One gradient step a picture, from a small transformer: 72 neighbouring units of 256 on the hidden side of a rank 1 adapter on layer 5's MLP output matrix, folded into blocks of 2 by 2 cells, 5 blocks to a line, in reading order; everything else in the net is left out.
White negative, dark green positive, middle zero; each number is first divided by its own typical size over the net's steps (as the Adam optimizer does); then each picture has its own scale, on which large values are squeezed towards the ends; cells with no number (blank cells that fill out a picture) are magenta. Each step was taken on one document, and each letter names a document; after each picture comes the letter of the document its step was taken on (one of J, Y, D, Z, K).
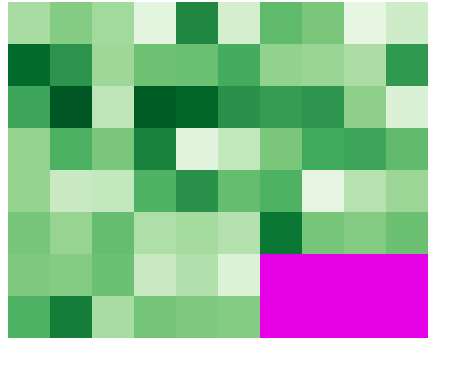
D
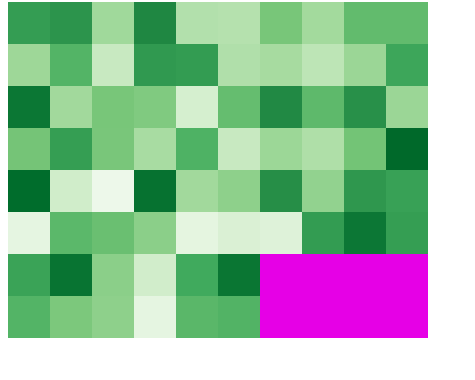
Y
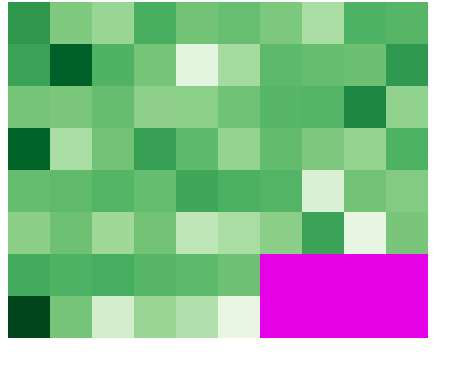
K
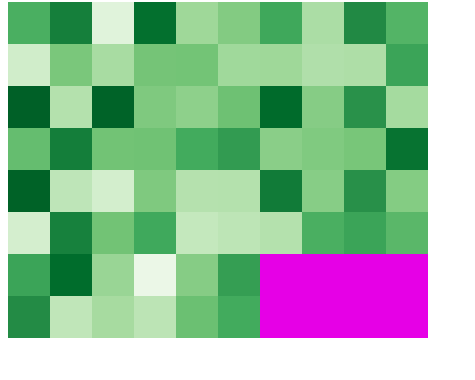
Y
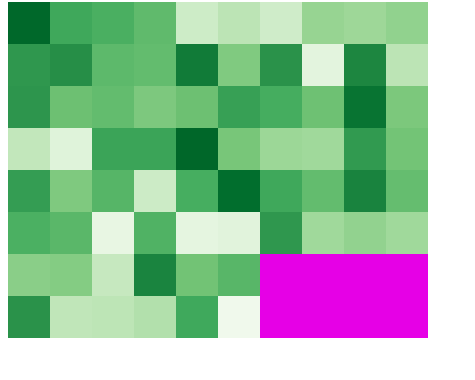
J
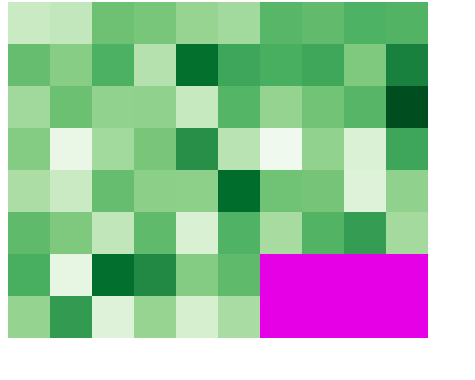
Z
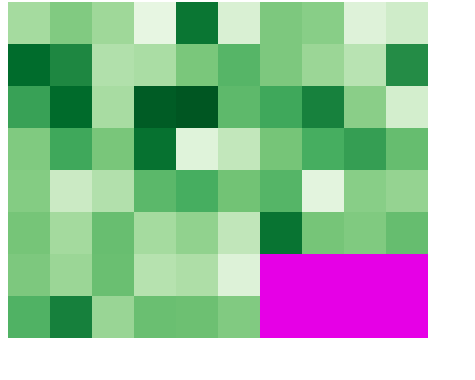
D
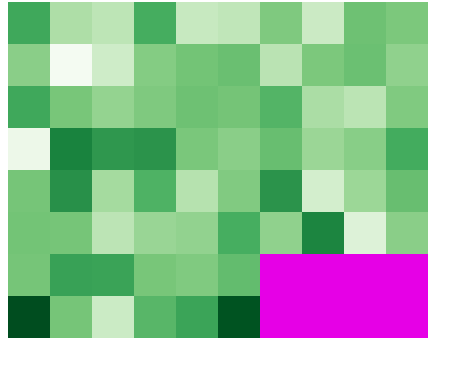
K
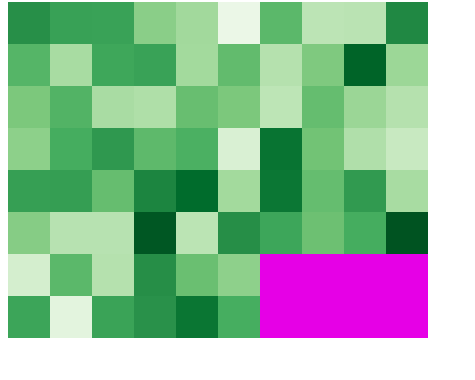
J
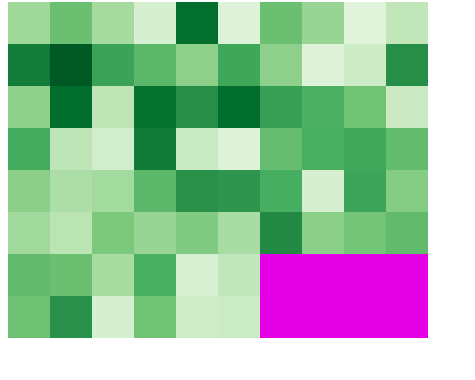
D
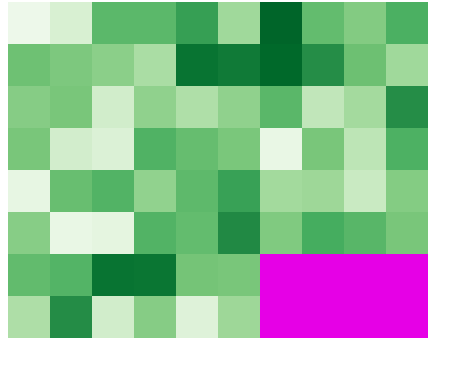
Z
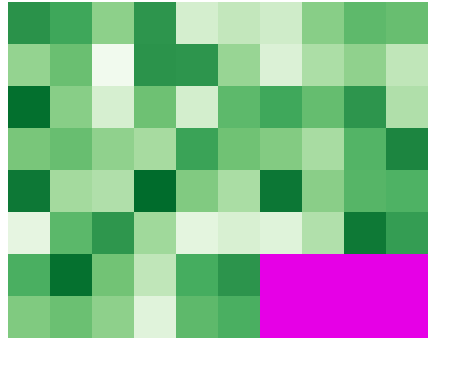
Y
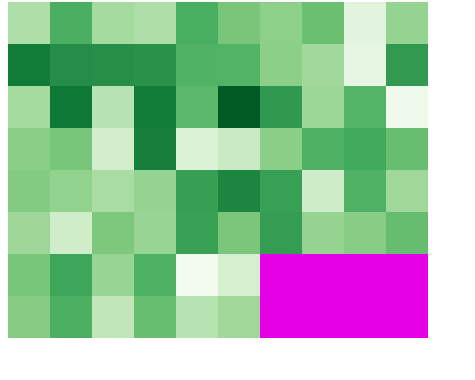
D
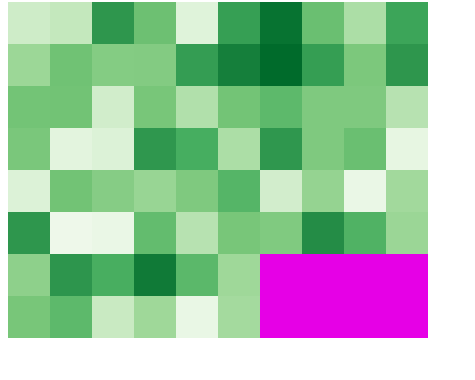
Z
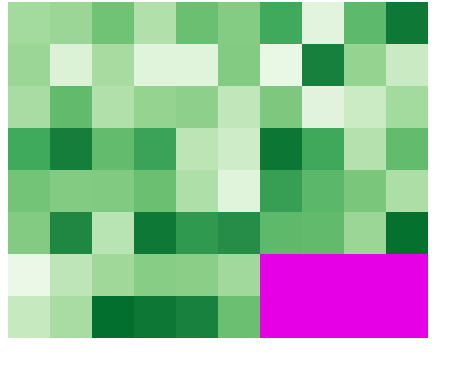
J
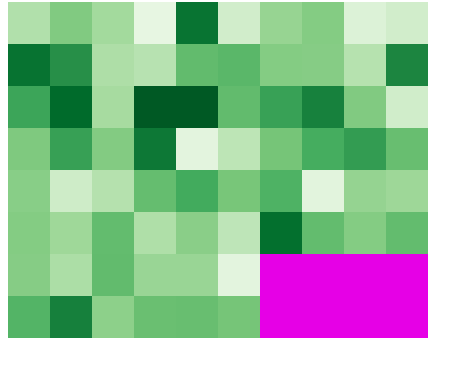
D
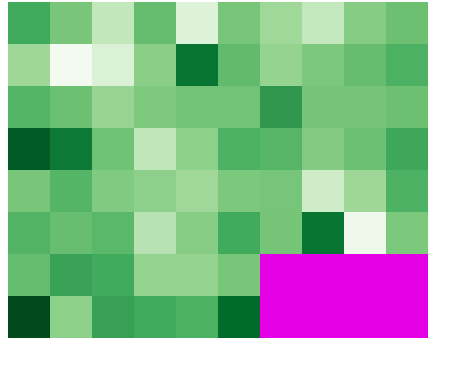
K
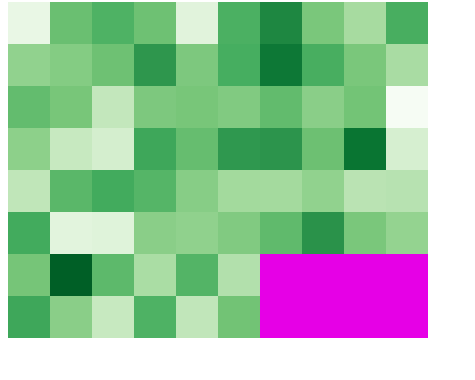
Z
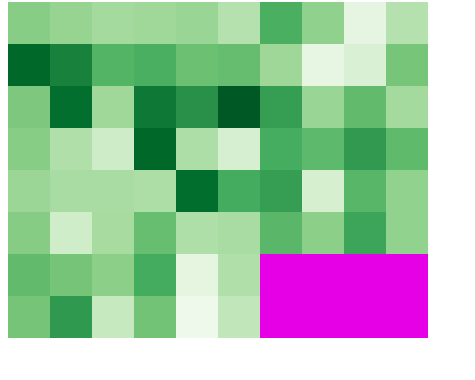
D
